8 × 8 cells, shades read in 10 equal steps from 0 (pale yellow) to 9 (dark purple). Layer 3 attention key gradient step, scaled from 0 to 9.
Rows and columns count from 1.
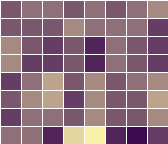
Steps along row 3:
up up down up down up up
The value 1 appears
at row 8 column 4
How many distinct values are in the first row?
3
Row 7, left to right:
7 5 5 6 4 6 6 4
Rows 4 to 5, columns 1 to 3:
4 7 7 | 7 5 3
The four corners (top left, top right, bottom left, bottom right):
6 4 5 7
